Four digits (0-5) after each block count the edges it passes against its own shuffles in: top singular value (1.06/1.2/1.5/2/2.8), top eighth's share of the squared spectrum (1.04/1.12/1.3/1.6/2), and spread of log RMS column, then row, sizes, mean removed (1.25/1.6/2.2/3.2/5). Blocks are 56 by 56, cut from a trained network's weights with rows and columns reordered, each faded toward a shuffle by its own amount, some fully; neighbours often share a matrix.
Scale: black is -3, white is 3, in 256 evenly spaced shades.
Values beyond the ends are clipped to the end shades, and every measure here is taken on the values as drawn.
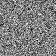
0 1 0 0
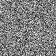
0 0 0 0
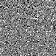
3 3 0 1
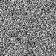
3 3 0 1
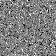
0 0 0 0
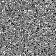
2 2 0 1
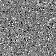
1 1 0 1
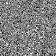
2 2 1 1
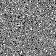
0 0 0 0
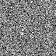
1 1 0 0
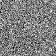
2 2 0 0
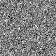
1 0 0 0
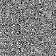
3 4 2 1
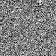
2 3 0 0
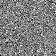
0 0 0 0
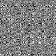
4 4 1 3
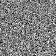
2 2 0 1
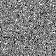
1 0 0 0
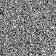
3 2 0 1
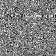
2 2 0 1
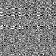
4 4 1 3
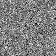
1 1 0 0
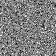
0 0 0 0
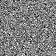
0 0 0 0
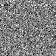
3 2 0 1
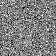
1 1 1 0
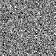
3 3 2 1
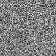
3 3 0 2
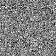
3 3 0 1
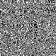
3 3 0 2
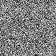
0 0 0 0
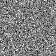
1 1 0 0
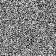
2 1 0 0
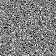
1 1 0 0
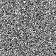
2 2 0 0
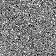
1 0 0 0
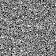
1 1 0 0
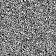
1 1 0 0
